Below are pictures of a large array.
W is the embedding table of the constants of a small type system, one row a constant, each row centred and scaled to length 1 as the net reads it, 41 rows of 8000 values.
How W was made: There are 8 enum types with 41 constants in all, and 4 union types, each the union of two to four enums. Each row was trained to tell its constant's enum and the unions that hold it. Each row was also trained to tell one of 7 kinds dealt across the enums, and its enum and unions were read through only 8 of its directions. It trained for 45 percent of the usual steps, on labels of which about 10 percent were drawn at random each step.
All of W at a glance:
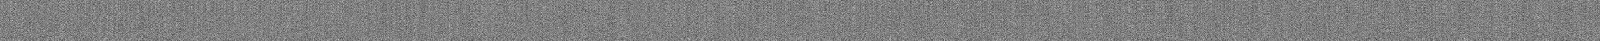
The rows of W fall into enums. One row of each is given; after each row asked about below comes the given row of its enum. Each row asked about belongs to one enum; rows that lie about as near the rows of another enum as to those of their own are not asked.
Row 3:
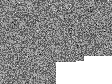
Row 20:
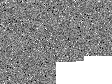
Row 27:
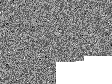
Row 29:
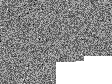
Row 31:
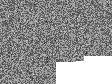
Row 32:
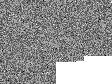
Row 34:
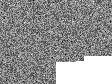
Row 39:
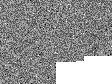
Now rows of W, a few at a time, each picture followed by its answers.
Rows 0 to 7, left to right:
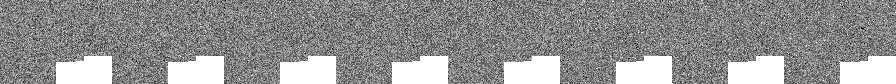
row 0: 39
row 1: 31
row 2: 31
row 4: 27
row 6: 3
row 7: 34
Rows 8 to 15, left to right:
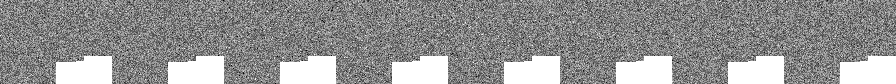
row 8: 31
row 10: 34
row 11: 39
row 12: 34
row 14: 39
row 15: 31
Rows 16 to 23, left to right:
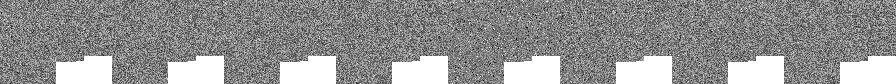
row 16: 34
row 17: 27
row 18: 34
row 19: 29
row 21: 32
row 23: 29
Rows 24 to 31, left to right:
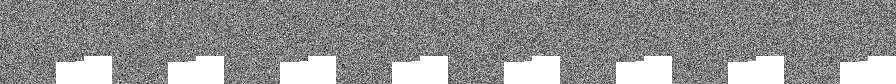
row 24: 27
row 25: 20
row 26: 29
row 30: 39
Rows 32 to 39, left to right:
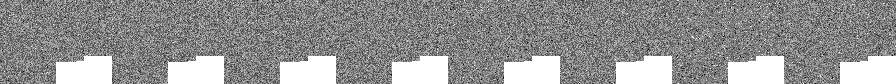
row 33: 31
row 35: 27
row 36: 29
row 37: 27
